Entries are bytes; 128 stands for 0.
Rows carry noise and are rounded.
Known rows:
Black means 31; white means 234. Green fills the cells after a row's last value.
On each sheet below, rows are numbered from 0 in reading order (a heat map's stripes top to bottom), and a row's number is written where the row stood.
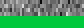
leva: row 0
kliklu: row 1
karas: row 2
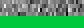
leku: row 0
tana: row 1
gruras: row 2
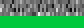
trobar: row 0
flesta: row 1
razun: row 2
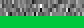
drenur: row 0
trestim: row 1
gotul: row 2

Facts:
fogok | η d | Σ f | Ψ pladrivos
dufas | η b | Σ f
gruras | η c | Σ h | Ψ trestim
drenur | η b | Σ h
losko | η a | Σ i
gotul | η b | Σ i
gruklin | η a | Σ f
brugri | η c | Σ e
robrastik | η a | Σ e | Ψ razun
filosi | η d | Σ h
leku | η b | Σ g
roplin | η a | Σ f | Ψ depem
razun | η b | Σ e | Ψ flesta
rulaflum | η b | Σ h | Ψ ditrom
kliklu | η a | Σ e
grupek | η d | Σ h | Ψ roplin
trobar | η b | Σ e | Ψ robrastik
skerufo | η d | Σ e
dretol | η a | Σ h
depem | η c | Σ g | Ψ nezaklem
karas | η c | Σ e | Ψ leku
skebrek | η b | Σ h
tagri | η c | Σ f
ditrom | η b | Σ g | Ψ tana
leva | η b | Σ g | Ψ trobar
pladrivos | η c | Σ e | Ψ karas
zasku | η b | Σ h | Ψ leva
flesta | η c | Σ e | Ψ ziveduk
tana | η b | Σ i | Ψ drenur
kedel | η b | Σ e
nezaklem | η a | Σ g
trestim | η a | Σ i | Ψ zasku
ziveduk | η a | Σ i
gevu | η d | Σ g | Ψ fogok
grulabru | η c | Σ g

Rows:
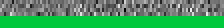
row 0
brugri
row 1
dretol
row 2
dufas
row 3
robrastik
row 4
ziveduk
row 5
grupek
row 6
fogok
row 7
skerufo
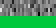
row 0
kedel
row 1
zasku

